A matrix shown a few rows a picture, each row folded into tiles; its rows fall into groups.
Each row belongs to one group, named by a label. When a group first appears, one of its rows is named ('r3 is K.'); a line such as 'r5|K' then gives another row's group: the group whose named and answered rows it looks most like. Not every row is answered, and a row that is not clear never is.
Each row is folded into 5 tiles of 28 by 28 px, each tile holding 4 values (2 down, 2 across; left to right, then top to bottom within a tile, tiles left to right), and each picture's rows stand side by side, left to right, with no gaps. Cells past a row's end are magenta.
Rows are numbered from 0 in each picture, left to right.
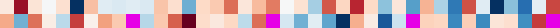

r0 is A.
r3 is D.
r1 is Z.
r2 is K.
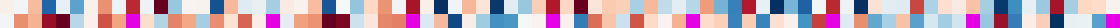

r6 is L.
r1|A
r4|A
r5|D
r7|L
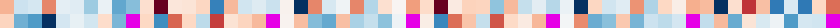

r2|L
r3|A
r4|L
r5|D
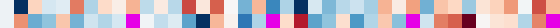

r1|K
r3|Z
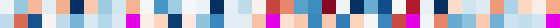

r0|D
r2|D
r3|L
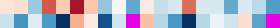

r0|K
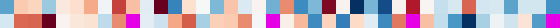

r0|Z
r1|A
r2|D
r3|K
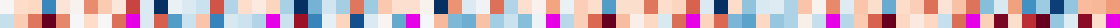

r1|L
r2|L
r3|L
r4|Z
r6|Z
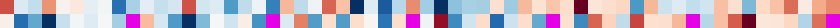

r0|K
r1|K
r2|D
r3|L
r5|Z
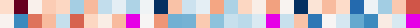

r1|L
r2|D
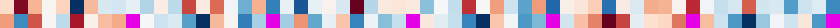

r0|A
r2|L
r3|K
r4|Z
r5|K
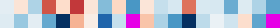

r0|K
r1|K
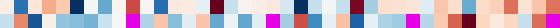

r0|D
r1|L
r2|L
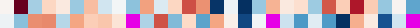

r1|D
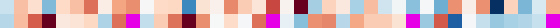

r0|Z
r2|A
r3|D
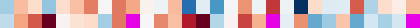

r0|Z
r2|L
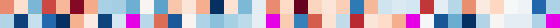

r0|K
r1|D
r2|A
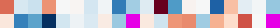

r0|K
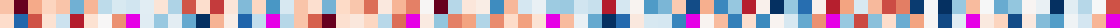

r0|A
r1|K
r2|Z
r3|A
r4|K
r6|D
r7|D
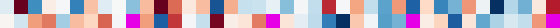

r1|A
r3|D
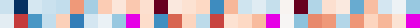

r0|L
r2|A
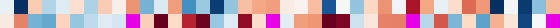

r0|L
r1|Z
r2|Z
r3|D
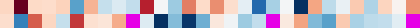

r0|A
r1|K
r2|L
